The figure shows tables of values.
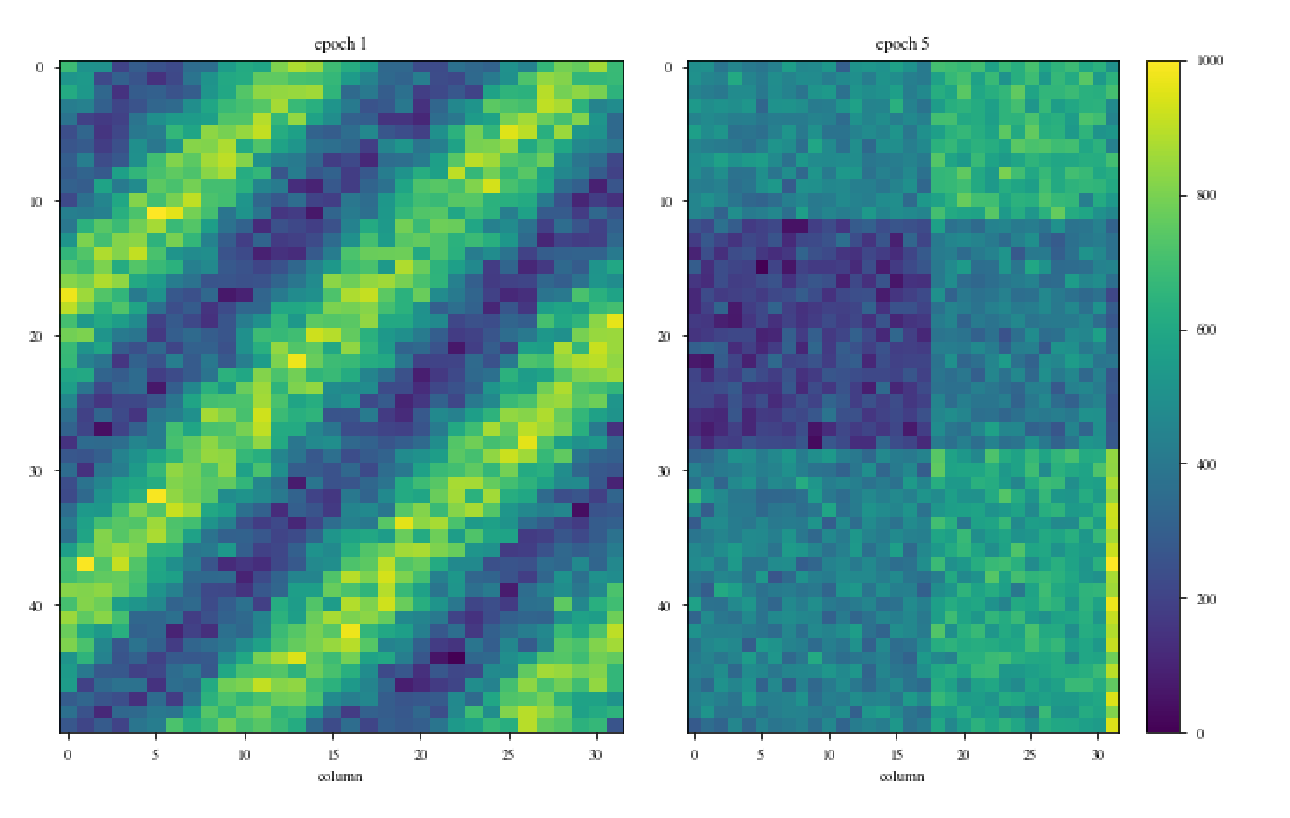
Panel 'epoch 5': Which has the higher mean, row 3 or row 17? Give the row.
3
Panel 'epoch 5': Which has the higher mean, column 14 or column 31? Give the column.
31
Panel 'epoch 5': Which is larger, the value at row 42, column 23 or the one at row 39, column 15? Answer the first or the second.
the first
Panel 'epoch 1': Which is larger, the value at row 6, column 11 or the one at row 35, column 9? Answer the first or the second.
the first
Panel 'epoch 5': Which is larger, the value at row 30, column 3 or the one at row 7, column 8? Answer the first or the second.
the second
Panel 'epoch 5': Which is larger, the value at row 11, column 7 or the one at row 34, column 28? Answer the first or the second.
the second
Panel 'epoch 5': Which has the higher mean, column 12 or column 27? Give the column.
27
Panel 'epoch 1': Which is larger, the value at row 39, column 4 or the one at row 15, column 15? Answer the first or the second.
the first
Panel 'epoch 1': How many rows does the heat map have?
50
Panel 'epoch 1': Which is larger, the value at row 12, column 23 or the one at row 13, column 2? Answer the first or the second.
the second
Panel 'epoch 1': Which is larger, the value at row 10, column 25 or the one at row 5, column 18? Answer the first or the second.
the first
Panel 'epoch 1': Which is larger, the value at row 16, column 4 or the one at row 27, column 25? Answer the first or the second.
the second
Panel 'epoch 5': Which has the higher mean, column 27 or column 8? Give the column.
27
